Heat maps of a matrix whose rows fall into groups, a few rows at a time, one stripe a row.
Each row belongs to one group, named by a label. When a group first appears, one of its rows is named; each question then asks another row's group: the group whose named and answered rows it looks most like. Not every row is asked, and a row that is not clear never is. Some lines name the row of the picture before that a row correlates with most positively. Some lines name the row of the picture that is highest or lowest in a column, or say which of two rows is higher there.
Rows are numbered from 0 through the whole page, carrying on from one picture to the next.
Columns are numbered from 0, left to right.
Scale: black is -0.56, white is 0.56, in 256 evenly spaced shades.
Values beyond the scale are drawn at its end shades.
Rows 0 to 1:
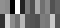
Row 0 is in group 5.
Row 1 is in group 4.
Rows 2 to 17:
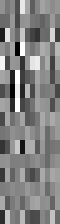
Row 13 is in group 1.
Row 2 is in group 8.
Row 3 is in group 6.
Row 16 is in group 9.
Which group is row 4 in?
4
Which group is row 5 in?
8
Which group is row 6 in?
9
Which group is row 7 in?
5
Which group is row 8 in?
5
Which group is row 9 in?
5
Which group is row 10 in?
4
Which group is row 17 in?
4
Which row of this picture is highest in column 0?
6
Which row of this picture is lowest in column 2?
8
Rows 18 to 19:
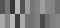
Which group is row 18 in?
5
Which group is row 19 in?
6
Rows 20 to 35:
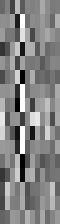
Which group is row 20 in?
5
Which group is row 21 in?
8
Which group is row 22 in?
8
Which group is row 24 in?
6
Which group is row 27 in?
8
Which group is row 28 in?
9
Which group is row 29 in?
8
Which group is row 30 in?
8
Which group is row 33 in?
4
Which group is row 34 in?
4
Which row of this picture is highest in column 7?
28
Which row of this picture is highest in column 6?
28
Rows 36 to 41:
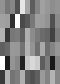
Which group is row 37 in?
5
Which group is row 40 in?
9
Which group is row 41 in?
4
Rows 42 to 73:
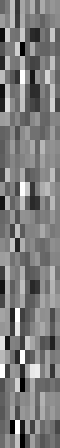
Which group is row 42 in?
6
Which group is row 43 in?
6
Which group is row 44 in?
4
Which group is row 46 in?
4
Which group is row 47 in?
8
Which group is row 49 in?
4
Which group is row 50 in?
1
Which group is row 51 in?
6
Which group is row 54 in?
4
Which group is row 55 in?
8
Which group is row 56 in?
4
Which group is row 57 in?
6
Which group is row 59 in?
6
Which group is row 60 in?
1
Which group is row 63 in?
4
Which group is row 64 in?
5
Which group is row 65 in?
5
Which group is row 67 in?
8
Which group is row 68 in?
9
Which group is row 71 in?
6
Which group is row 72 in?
5
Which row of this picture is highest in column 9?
47
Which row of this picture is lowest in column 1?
66
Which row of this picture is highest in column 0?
68
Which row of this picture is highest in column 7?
68
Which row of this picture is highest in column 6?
68
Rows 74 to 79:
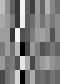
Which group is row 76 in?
5
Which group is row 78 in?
8
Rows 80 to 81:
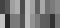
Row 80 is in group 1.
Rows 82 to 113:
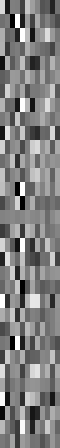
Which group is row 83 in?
5
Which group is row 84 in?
8
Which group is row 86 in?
4
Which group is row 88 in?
4
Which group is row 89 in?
8
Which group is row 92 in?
9
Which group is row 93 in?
6
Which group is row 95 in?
8
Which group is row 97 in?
1
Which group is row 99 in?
8
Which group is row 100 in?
4
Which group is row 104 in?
6
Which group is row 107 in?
4
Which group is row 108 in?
9
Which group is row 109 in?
9
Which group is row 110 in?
9
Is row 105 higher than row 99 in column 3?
Yes
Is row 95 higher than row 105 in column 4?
Yes
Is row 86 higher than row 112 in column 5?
No
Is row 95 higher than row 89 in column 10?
No
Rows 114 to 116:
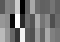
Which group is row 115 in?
5
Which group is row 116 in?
8
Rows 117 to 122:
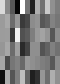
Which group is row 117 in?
8
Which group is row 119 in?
5
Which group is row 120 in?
1
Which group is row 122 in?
4
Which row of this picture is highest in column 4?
117
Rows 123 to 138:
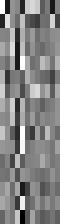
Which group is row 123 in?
9
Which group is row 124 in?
4
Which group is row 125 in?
6
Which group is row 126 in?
6
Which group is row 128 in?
9
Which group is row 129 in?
9
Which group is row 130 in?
6
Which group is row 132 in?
8
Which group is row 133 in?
8
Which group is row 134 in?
5
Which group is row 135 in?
6
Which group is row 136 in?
1
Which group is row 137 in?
8
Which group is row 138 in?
1
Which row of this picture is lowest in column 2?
134
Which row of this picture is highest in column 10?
124
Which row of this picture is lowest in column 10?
123
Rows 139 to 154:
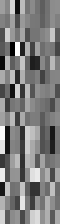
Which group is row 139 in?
6
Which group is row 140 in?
6
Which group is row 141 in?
4
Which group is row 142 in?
5
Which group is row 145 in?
5
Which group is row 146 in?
9
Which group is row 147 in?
6
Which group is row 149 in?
9
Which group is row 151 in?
9
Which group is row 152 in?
4
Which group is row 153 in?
8
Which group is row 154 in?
9
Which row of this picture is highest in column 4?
153
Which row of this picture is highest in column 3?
142
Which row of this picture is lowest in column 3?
139
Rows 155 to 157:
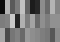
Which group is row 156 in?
6
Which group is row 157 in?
9
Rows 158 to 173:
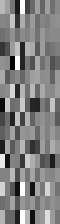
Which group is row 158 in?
8
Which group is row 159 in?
6
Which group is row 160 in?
6
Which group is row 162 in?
5
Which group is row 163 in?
9
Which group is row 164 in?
6
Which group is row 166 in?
5
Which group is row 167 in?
6
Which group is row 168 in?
4
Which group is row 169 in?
9
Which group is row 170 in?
6
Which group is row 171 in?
8
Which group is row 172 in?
6
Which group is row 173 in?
8
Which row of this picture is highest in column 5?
169
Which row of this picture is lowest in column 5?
158
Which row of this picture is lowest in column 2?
162
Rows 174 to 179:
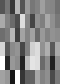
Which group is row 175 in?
8
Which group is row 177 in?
9
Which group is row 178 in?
9
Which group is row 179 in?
5
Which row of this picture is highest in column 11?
177
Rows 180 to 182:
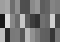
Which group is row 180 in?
1
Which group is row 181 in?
4
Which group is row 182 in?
9
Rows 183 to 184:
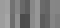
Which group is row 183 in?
1
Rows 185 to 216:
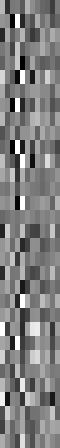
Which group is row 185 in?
9
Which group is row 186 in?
5
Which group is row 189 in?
1
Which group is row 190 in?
8
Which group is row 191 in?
9
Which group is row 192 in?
5
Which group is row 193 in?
9
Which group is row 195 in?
5
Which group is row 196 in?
8
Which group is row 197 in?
6
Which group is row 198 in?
6
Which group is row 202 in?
1
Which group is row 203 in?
6
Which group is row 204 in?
4
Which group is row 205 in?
1
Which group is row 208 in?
9
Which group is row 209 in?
5
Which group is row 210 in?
9
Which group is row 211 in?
5
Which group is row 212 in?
8
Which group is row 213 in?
9
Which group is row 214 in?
4
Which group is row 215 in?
4
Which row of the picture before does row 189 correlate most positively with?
184
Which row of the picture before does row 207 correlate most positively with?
184
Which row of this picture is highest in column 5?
213
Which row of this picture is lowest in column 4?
189
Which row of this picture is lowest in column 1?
213
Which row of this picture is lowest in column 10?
213
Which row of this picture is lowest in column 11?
195
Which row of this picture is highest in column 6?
208
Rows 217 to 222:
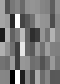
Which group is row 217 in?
9
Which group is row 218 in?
5
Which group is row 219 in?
4
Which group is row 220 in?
8
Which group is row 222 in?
5
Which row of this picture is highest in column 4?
220
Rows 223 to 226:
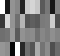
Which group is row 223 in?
9
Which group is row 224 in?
4
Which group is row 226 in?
5
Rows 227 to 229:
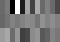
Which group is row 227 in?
5
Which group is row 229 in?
1
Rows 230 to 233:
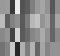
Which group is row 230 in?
5
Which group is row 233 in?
6
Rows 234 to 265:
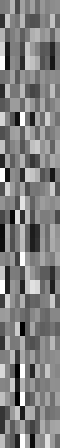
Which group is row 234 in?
6
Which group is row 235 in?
4
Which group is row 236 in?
9
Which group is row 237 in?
9
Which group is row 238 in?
9
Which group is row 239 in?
6
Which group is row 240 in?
4
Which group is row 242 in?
8
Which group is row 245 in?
4
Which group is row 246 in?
9
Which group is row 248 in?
8
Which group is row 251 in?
4
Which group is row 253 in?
9
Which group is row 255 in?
4
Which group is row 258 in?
4
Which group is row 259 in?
6
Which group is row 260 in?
8
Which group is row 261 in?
6
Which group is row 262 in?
8
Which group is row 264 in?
4
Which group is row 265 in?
8
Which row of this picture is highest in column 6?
254
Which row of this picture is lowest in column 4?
257
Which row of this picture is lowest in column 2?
249
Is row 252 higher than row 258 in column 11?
Yes
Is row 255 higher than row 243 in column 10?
Yes
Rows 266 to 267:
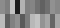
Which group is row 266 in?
6
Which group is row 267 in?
9
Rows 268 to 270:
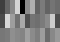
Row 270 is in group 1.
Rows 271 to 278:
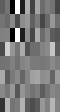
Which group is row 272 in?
6
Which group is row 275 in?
6
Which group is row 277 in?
6
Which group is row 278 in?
4
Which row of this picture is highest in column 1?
274
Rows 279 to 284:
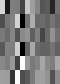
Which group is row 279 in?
9
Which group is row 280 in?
1
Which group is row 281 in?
6
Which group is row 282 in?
1
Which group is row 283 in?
8
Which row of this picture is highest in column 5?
279
